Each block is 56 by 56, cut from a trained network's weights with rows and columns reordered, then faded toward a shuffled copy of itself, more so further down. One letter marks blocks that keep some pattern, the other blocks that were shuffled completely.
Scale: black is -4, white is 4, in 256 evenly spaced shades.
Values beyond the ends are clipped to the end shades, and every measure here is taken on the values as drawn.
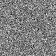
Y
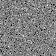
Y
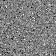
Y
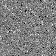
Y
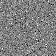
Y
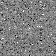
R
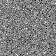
Y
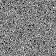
Y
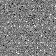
R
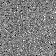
Y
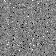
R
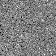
Y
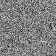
Y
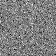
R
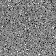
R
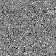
R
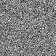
R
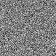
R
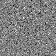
Y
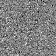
R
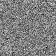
Y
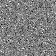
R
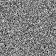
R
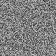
Y
